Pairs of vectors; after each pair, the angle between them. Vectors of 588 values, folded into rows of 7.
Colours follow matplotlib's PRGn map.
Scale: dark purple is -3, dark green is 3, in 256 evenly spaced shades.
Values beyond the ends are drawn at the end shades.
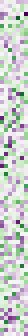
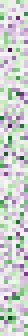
nearly opposite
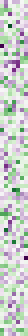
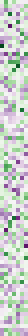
nearly opposite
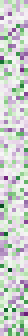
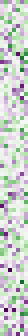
nearly opposite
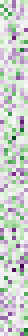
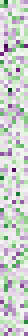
orthogonal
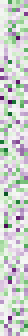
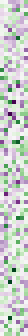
nearly opposite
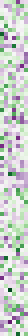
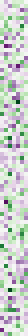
partly aligned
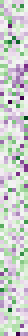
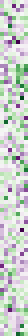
nearly opposite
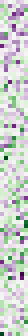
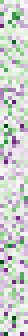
partly opposed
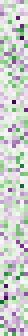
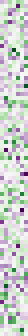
partly opposed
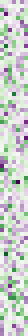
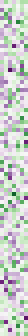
partly opposed
